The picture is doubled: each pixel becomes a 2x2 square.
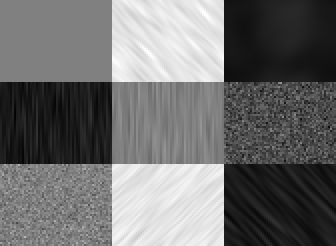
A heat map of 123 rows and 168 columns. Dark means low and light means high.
The table splits into 3 rows of 3 panels. Panel 1,1: middling, flat. Panel 1,2: very high, slanting down to the right, faint in contrast. Panel 1,3: very low, smooth, faint in contrast. Panel 2,1: very low, streaked downward, faint in contrast. Panel 2,2: middling, streaked downward, faint in contrast. Panel 2,3: low, fine-grained. Panel 3,1: middling, fine-grained. Panel 3,2: very high, slanting up to the right, faint in contrast. Panel 3,3: very low, slanting down to the right, faint in contrast.
